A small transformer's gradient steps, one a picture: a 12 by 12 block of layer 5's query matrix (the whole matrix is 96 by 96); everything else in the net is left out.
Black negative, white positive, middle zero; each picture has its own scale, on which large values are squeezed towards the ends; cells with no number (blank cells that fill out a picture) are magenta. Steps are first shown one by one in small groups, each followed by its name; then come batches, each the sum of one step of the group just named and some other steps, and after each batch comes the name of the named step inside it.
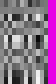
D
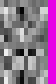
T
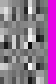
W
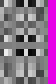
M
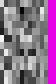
T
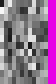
W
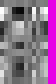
D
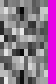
T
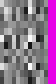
W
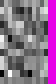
D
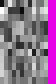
T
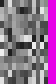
T
